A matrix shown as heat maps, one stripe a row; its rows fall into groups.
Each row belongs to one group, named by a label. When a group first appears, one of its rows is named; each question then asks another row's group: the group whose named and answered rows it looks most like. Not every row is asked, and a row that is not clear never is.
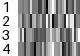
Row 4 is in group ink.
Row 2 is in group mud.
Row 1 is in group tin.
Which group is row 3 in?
ink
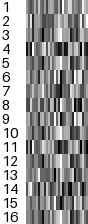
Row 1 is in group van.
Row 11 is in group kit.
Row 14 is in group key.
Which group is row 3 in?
ink
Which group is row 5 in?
ink
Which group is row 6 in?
mud
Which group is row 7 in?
kit
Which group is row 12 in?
ink
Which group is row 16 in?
ink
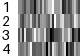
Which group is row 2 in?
van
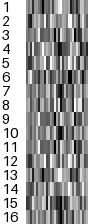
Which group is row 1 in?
ink
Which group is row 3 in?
tin
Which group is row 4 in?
kit
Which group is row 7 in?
mud
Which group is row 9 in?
tin
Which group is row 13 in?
ink
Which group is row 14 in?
van
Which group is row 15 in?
kit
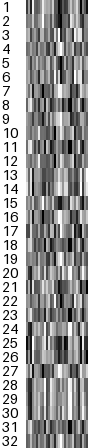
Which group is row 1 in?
kit
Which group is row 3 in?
mud
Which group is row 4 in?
tin
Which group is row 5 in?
mud
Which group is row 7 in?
ink
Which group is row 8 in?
key
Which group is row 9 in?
ink
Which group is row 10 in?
tin
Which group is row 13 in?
ink
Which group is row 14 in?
ink
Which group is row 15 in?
kit
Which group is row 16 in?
ink
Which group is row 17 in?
tin
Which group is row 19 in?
tin
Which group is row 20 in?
van
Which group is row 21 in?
kit
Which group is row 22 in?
mud
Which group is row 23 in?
key
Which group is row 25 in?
kit
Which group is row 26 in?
kit
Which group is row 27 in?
ink
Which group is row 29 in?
van
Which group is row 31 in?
key
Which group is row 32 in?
tin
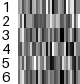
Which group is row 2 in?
ink
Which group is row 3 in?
key
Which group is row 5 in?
kit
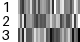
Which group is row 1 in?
van
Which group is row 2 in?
ink
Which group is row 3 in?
kit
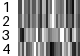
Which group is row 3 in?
van
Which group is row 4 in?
kit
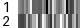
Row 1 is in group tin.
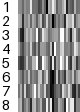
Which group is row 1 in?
tin
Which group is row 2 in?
mud
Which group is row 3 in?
van
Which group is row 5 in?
van
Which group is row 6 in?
mud
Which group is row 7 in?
kit
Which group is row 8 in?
mud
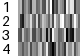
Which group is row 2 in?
van
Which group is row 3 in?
tin
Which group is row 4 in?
mud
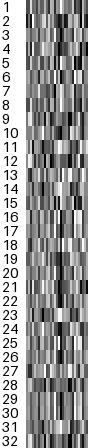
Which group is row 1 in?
tin
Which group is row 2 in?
kit
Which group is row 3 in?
mud
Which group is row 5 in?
tin
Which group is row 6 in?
mud
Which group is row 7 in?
tin
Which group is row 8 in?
tin
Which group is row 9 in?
key
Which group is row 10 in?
kit
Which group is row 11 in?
ink
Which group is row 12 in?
key
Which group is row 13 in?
van
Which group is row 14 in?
ink
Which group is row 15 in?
tin
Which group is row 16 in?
mud
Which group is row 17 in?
mud
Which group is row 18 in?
van
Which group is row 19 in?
kit
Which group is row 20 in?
mud
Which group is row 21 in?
kit
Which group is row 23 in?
ink
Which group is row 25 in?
mud
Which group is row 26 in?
mud
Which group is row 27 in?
van
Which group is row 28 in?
key
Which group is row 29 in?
mud
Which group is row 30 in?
mud
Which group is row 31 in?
ink
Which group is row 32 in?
key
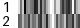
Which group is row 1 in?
ink
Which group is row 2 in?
tin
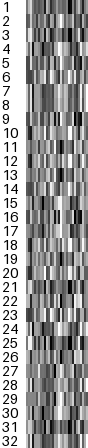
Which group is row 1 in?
key
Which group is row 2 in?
tin
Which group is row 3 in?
key
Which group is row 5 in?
tin
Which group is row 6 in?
van
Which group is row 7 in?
ink
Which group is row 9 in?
tin
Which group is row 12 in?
van
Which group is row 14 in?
van
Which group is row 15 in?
ink
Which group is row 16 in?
tin
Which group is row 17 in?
ink
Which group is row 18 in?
van
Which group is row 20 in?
van
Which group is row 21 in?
key
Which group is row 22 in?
mud
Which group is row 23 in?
van
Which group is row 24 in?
ink
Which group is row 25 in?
key
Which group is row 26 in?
mud
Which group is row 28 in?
ink
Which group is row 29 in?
tin
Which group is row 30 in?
ink
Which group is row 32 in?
ink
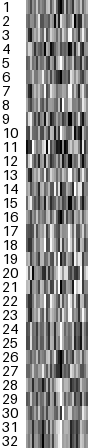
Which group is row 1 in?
mud
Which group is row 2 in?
tin
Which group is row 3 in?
van
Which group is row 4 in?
key
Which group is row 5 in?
tin
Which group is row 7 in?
van
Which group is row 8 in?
van
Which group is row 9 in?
key
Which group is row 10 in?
tin
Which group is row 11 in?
kit
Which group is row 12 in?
key
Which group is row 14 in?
mud
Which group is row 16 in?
mud
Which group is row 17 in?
van
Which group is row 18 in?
van
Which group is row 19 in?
mud
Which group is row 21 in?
mud
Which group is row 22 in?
van
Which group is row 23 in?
van
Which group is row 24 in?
tin
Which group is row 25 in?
tin
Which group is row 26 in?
mud
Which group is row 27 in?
kit
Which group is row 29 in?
tin
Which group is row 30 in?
van
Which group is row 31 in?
ink
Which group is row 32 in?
ink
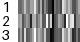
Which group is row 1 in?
kit
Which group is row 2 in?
mud
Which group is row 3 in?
kit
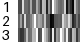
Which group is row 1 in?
tin
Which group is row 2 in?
kit
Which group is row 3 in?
van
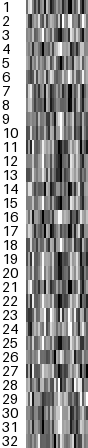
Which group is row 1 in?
key
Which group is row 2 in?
van
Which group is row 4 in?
ink
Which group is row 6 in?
van
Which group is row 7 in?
key
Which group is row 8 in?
key
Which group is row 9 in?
tin
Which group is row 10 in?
tin
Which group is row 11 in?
kit
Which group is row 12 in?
kit
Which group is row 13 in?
kit
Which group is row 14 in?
key
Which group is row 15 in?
kit
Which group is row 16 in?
ink
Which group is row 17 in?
key
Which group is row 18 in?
tin
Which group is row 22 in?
kit
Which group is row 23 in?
van
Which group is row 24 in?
van
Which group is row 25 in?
kit
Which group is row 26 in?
tin
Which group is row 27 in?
kit
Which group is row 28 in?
mud
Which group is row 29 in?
ink
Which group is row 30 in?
ink
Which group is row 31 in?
ink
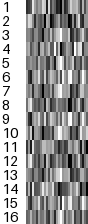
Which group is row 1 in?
kit
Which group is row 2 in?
key
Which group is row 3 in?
ink
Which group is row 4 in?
mud
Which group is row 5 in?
tin
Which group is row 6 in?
van
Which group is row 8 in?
key
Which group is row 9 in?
van
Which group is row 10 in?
ink
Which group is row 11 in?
kit
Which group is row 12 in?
key
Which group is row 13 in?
ink
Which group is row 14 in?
kit
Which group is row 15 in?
van
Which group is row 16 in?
tin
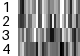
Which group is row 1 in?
van
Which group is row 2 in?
van
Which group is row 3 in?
kit
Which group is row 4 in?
key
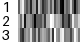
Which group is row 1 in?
key
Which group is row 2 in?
ink
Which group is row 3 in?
van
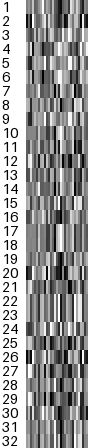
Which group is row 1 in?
kit
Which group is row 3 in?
van
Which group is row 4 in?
ink
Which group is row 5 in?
van
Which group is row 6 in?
ink
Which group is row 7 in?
tin
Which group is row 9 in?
van
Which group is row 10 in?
tin
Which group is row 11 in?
tin
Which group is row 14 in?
tin
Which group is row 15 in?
mud
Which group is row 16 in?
kit
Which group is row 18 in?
tin
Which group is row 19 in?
mud
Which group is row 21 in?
key
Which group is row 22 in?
mud
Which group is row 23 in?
mud
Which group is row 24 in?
van
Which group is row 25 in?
key
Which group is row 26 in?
kit
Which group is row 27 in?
key
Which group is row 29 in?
key
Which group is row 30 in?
kit
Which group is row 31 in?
mud
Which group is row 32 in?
mud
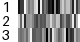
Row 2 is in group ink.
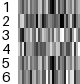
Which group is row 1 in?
mud
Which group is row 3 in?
van
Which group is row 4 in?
ink
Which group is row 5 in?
mud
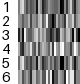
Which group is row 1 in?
key
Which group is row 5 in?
key
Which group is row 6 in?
mud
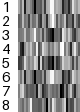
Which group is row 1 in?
ink
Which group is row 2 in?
tin
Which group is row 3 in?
kit
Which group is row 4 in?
van
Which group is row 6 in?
ink
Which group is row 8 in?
tin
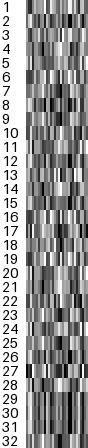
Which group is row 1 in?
van
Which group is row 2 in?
key
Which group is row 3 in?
van
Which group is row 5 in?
ink
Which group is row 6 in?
van
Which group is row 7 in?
kit
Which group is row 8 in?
key
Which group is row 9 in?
kit
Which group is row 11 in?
ink
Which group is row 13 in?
mud
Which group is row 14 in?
ink
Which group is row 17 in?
kit
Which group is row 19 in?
van
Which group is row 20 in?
ink
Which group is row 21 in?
ink
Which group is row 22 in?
tin
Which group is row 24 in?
ink
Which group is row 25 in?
kit
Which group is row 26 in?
key
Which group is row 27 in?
kit
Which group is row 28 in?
ink
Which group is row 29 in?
key
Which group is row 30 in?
key
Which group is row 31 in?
key
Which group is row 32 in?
kit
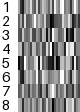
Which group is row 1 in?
van
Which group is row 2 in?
kit
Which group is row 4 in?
mud
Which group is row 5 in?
kit
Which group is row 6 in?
van
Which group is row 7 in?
tin
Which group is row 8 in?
mud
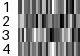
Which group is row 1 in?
tin
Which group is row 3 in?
kit
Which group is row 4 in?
tin
